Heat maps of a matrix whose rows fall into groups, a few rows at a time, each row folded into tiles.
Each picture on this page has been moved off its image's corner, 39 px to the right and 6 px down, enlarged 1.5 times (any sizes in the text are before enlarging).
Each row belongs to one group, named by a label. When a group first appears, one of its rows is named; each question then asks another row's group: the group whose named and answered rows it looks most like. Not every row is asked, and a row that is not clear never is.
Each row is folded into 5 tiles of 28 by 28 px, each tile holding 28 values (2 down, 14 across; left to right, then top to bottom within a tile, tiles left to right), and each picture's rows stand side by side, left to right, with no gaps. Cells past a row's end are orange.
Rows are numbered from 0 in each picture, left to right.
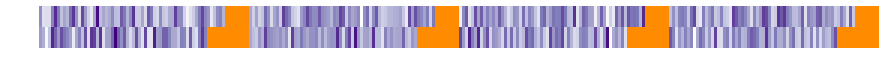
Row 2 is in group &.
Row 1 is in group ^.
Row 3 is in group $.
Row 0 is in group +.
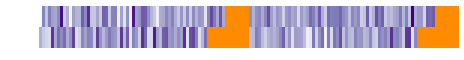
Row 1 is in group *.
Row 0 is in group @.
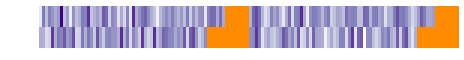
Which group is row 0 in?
@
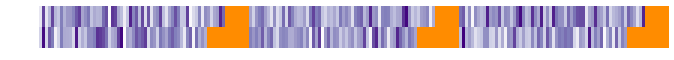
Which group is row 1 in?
$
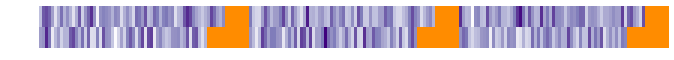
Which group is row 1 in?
+
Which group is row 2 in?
*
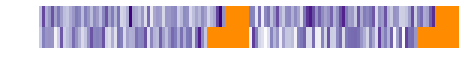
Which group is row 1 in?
*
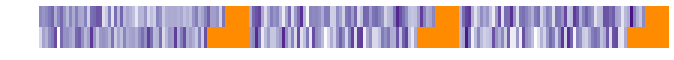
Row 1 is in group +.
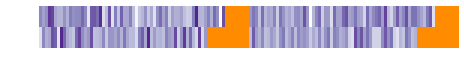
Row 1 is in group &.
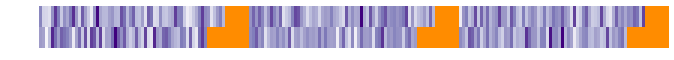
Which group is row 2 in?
&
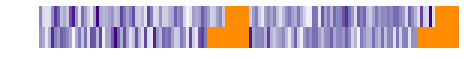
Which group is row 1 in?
$
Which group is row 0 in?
+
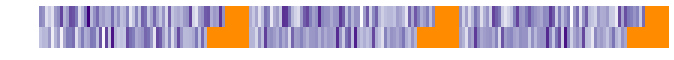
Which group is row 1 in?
^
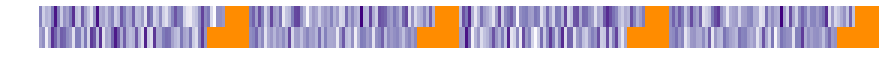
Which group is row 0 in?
+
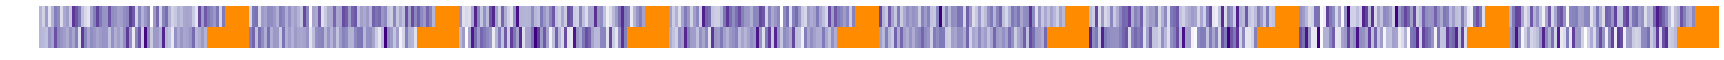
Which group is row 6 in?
$
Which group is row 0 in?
^
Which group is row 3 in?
^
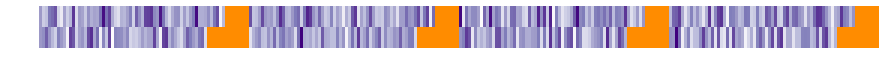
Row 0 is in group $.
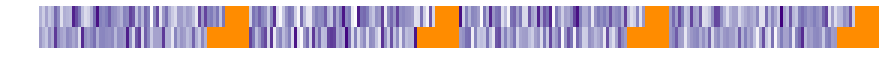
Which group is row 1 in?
$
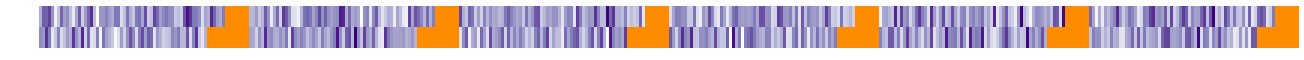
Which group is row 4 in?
&
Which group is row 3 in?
$
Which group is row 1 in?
^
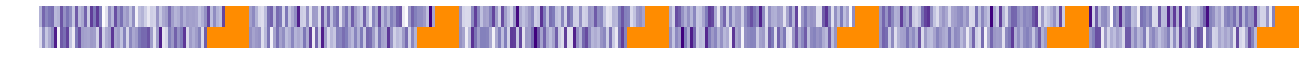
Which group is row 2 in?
+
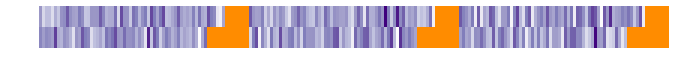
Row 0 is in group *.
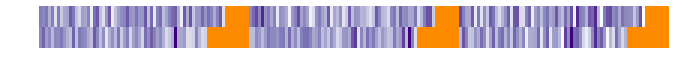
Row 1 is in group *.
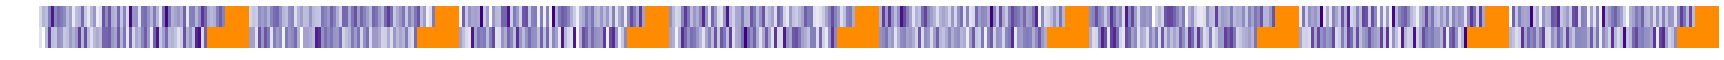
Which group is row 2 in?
@
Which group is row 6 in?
@
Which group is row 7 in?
@
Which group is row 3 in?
+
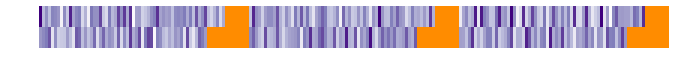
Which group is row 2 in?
&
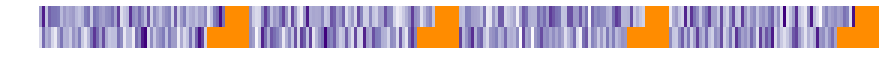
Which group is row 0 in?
*
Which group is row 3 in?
&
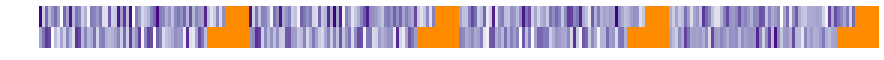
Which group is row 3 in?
^
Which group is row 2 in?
$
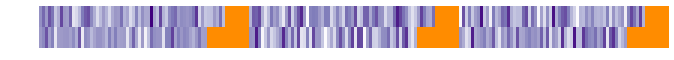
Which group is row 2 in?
@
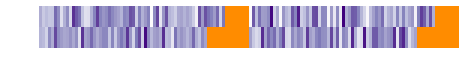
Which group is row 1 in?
@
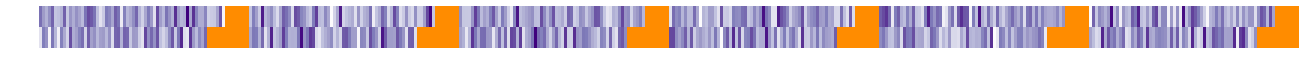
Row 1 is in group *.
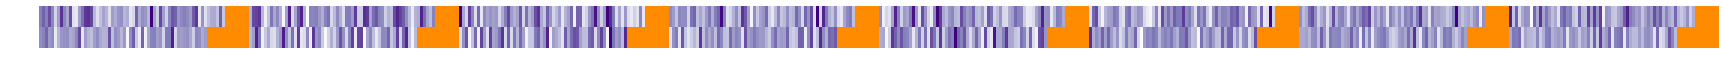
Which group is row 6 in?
$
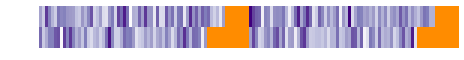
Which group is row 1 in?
*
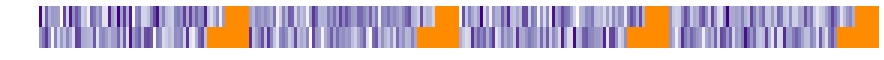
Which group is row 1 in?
$
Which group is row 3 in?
+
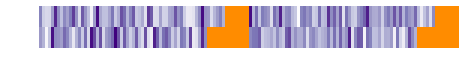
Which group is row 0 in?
+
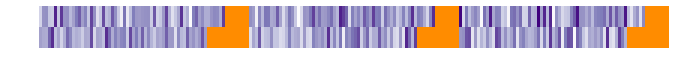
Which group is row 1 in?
*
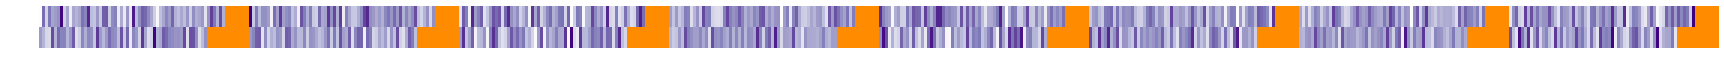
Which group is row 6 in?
^
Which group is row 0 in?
@
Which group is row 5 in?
&
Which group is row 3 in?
^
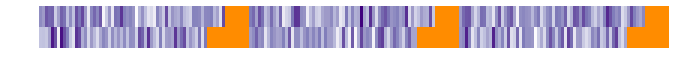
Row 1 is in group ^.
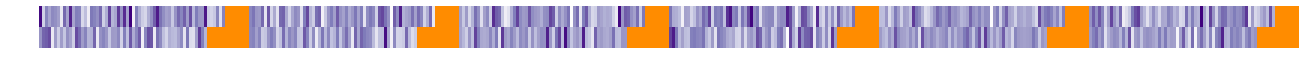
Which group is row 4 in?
^
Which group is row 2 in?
^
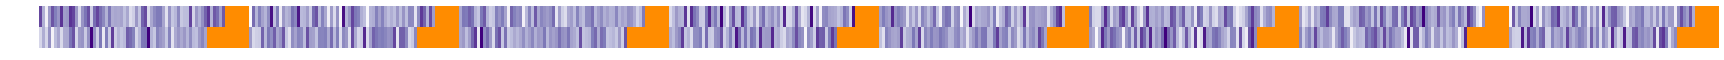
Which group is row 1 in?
@
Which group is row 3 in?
&
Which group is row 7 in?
@
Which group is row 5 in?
+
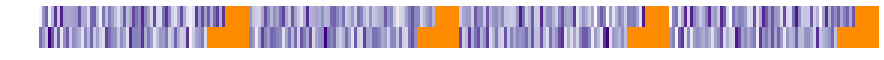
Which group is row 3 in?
&
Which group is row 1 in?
+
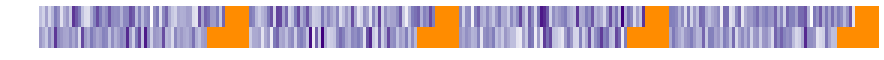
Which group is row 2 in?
*
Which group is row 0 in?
^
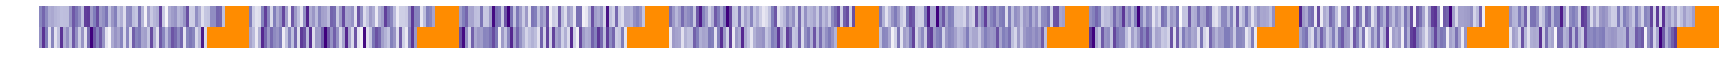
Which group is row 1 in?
+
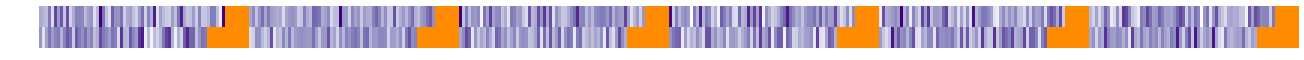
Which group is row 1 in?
*
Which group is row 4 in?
@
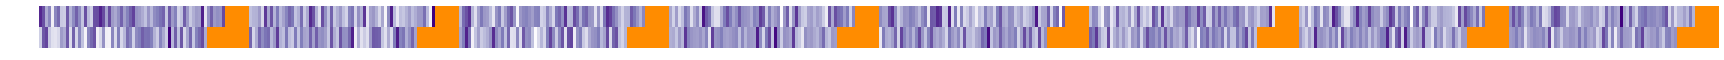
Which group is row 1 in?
&
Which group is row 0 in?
*
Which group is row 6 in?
^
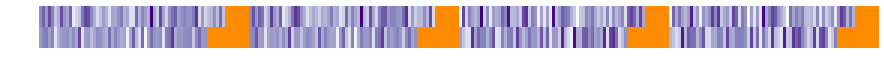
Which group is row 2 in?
@
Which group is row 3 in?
@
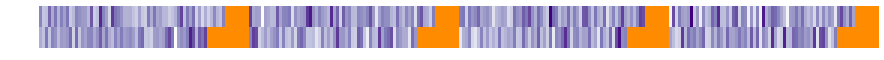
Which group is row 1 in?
*
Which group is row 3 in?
@
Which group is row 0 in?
&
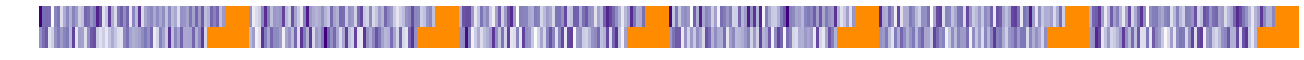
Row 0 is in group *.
